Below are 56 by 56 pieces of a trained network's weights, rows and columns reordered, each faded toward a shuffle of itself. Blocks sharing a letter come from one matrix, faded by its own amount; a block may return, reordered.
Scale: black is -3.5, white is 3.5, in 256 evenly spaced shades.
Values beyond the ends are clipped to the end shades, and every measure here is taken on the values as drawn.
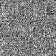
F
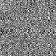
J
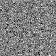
F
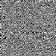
J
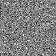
F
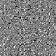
F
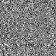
J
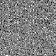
F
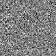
F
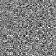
J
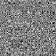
J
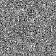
F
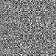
J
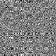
J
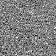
F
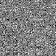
F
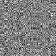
J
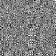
J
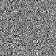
J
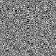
J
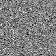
F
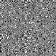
F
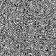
F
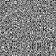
J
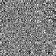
J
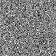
F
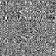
J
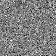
F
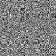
J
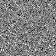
F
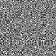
J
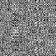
J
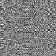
J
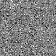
F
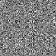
J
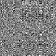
J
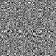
J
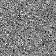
F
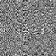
J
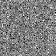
F
